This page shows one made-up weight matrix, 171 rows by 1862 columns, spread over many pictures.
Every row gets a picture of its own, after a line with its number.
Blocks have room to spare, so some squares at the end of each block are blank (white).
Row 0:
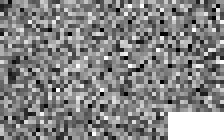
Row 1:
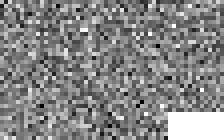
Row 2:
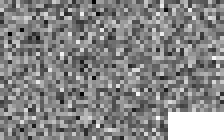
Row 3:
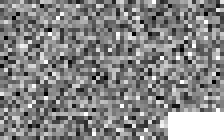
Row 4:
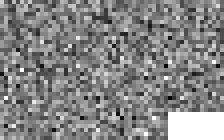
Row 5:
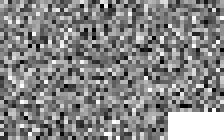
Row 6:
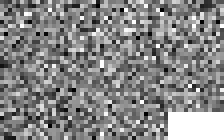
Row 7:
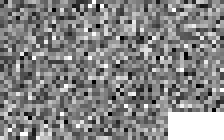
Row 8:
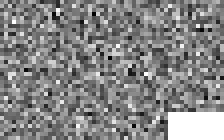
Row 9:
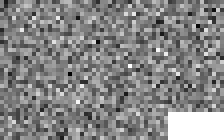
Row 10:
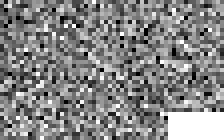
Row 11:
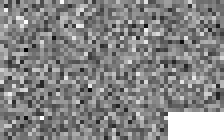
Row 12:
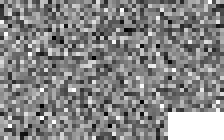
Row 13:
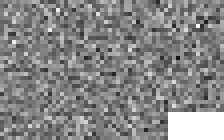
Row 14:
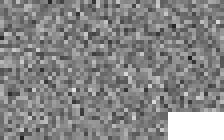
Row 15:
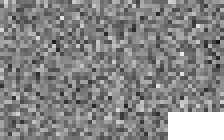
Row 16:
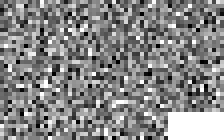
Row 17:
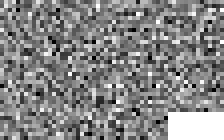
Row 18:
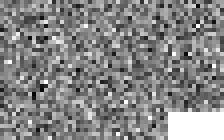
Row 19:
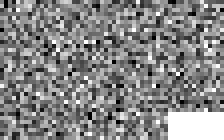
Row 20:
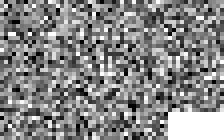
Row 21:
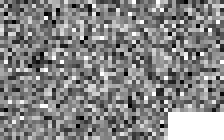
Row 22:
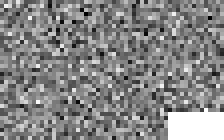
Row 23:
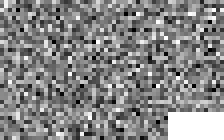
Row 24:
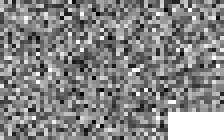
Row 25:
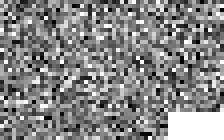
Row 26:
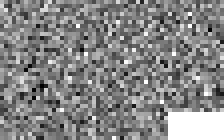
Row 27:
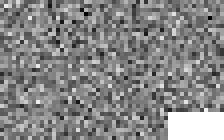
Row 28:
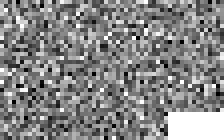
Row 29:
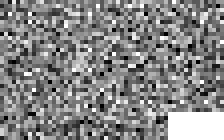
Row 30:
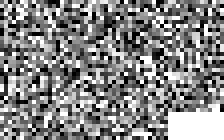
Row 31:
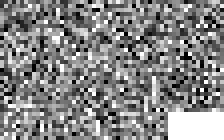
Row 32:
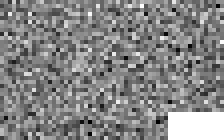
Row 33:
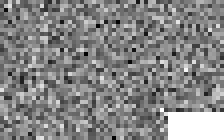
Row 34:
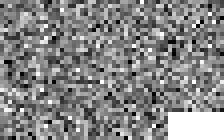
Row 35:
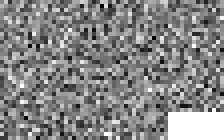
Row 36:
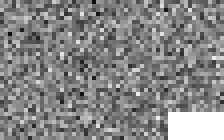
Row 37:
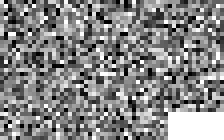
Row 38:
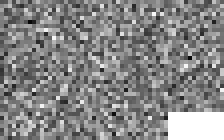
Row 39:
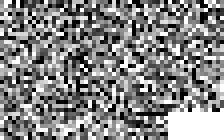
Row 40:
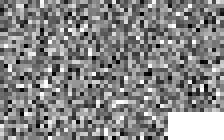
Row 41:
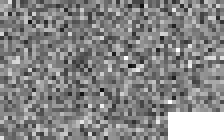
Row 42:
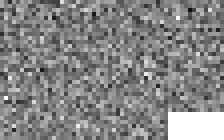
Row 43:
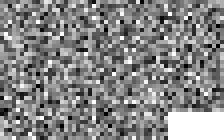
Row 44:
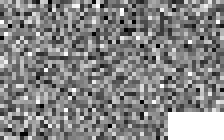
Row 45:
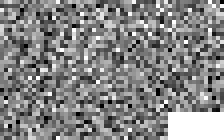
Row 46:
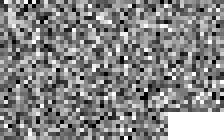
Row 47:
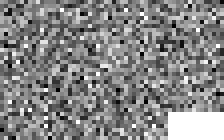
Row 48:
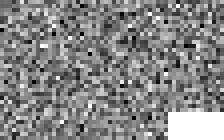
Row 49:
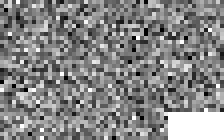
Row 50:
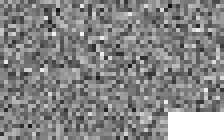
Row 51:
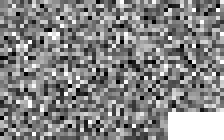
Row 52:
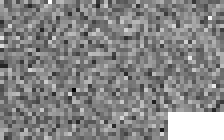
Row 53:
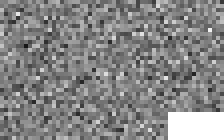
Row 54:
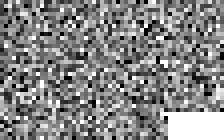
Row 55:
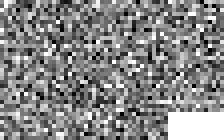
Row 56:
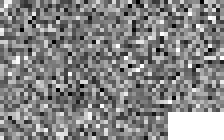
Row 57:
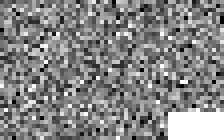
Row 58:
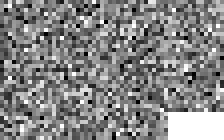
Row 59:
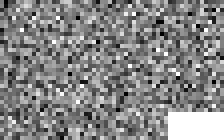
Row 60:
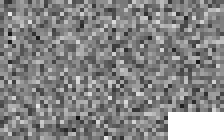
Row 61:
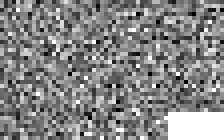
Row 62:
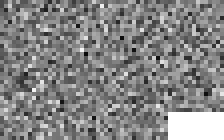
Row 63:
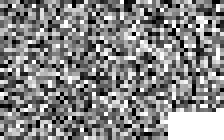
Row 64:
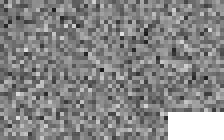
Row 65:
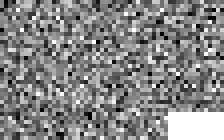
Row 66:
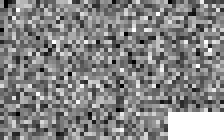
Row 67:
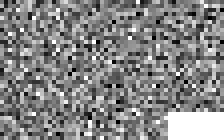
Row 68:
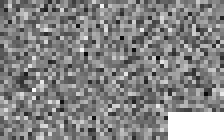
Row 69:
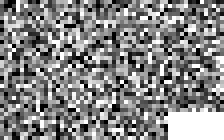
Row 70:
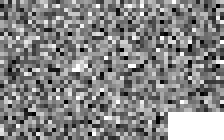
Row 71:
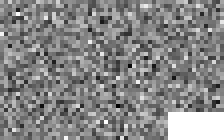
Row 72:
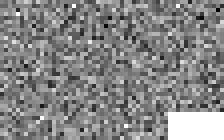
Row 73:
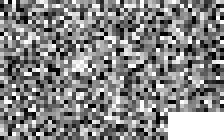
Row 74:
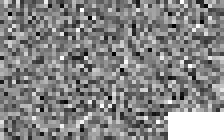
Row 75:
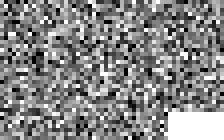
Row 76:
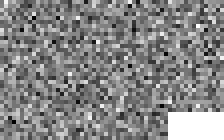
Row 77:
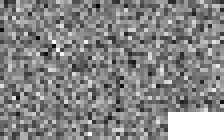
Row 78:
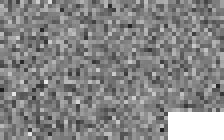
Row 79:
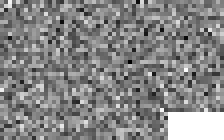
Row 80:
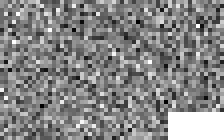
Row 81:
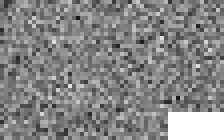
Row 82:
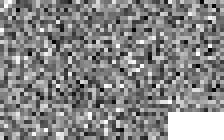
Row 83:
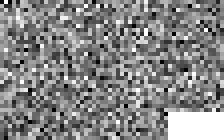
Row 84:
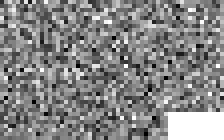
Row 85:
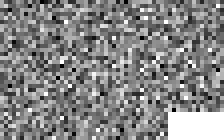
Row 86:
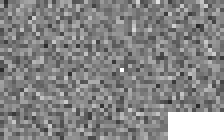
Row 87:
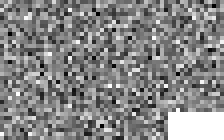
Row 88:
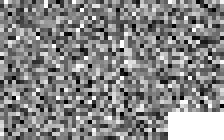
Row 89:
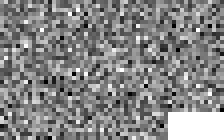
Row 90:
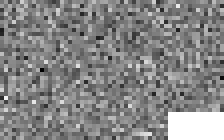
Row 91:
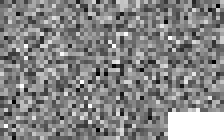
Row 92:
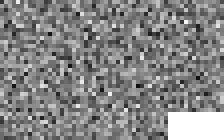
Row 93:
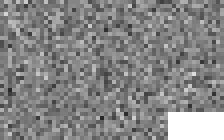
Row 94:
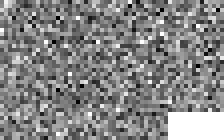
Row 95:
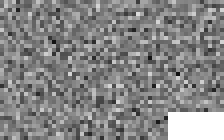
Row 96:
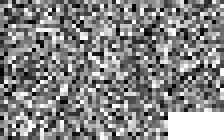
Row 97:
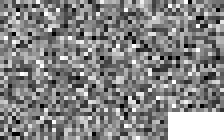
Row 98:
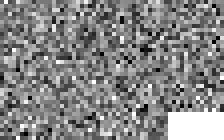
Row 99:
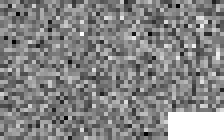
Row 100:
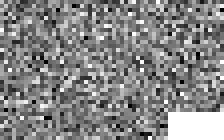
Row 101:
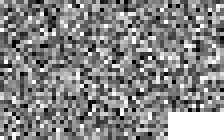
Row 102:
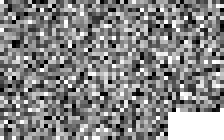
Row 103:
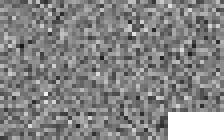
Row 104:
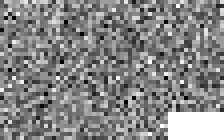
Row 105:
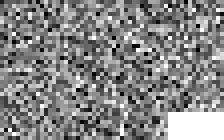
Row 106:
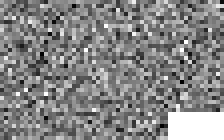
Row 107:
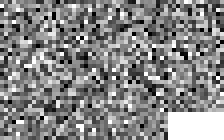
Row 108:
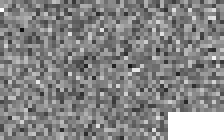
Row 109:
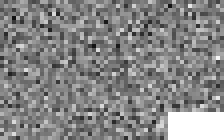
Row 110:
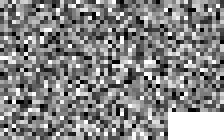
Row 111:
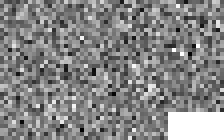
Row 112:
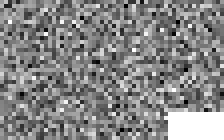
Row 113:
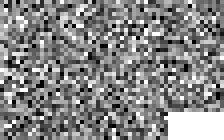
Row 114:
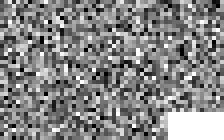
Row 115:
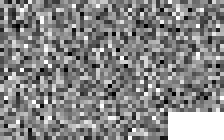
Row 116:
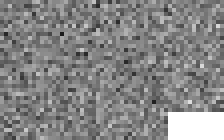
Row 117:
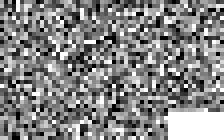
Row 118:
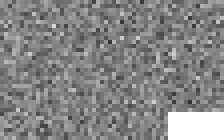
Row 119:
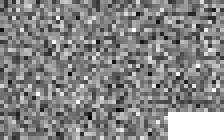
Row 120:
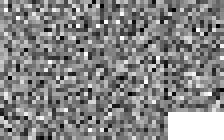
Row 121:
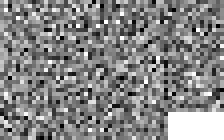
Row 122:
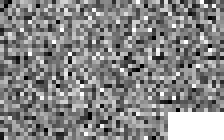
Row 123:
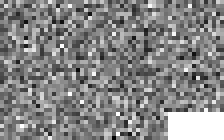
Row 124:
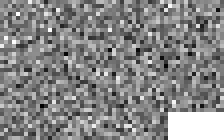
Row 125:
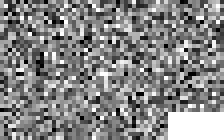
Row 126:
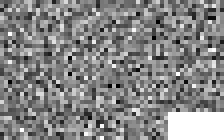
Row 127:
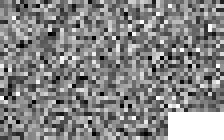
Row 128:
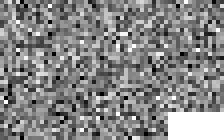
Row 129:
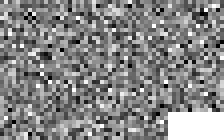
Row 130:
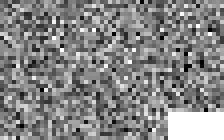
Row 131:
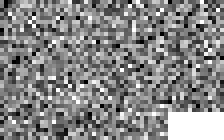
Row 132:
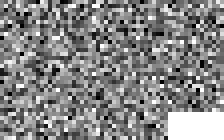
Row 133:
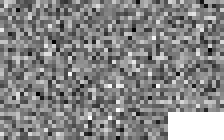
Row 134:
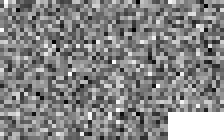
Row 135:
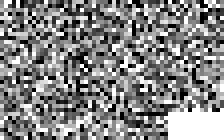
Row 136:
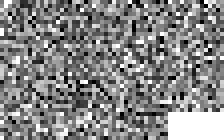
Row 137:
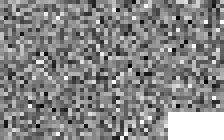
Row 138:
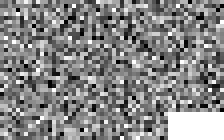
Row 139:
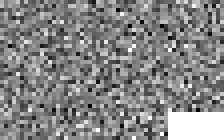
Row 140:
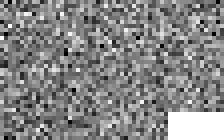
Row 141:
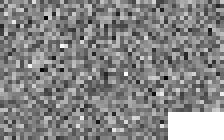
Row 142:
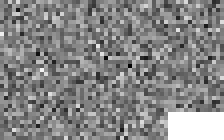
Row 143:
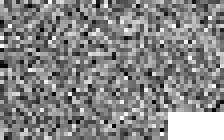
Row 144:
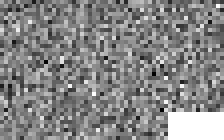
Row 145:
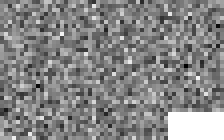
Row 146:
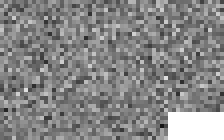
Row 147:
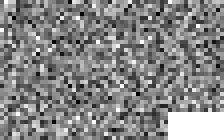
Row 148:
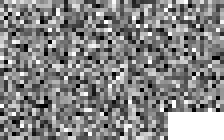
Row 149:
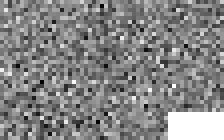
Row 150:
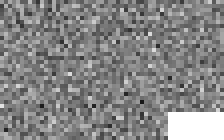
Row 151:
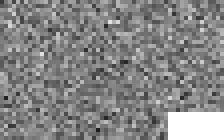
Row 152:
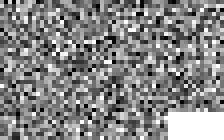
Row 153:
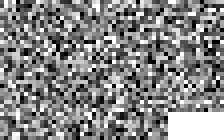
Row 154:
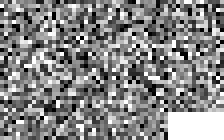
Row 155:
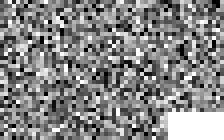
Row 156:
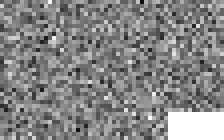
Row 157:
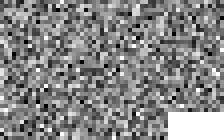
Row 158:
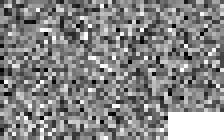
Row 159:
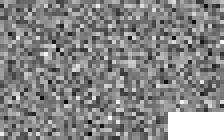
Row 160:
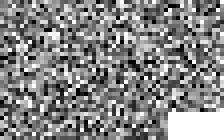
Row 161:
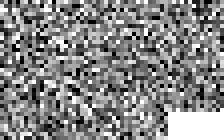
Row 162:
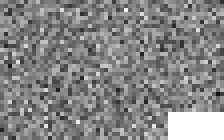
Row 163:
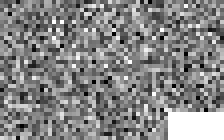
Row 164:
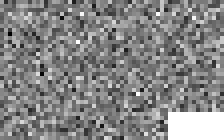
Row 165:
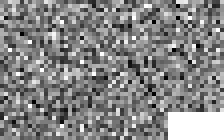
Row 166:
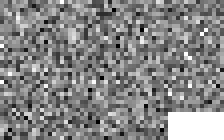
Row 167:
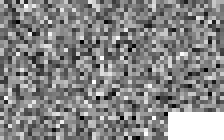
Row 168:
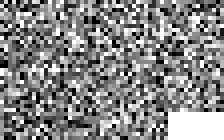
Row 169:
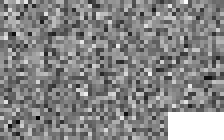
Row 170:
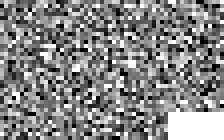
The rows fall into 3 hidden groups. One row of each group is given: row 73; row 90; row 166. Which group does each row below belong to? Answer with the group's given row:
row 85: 90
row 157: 166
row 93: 90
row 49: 166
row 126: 73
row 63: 90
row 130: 166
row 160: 90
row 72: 90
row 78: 166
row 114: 90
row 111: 90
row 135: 73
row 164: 73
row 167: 90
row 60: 73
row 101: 90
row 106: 90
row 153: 73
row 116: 166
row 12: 166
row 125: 90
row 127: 90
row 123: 166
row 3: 90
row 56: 73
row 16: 166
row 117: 73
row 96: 166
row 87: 73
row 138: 90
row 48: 90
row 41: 73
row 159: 73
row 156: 166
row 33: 166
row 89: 166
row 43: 166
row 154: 90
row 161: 166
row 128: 90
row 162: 166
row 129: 73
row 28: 166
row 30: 90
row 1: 166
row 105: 90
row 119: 73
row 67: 73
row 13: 90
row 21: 90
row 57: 90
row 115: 90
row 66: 73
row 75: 90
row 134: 73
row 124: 90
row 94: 73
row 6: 166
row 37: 90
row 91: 90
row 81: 73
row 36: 73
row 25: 90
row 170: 73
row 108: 73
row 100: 90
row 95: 73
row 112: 166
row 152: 73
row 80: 90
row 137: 90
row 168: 166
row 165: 90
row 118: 166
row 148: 90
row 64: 166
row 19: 73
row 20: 90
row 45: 90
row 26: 166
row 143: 166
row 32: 73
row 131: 73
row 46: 90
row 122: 73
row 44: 166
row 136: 73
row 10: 166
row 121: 166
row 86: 73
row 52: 166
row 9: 73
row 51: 90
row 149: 166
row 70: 73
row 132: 166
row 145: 166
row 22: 166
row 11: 166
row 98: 166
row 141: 90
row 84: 90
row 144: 90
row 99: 90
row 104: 90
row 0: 73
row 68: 166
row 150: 166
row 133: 73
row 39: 73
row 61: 73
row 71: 90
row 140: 166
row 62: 166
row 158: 166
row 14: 166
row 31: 166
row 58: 166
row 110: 90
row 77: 73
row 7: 166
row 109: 90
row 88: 73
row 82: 73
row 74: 73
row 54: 166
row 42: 90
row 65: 73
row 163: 166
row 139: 90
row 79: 166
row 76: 73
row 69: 73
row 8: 90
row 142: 90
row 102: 90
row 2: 73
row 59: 73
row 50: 90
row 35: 166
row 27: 166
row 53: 90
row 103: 90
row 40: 166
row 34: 166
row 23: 73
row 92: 166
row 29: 73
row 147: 73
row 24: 73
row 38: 166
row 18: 166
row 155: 90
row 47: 166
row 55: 73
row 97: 90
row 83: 166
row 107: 90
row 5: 166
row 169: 90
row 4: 90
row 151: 90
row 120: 166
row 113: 166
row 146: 90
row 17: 73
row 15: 73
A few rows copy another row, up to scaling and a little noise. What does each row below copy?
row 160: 51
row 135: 39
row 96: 38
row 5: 35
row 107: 154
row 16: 40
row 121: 120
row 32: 29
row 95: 17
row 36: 2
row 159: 170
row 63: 99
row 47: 162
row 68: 62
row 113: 11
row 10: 64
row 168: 140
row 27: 22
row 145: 43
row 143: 52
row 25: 100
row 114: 155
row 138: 72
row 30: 90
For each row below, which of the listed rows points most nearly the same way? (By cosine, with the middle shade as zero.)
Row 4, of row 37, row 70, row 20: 37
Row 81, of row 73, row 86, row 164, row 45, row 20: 86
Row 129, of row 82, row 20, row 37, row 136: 136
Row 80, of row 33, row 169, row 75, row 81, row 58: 169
